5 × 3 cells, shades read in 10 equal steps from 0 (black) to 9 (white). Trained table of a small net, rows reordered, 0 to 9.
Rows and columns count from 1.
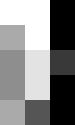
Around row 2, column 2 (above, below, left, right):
9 8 6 0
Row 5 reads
6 3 0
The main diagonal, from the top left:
9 9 2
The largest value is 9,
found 3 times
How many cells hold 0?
4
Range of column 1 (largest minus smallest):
4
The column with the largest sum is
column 2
